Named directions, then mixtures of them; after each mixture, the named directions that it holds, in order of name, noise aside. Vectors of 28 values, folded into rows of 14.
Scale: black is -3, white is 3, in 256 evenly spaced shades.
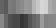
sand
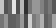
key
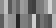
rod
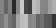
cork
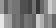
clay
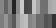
cork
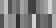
rod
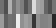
cork, rod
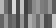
key, rod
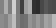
cork, sand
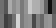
clay, rod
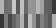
clay, key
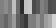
cork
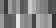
rod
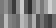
cork, rod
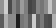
rod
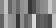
rod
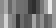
clay, rod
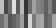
key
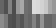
cork, sand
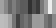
clay, rod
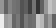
clay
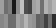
cork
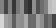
clay, cork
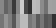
cork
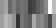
clay, rod
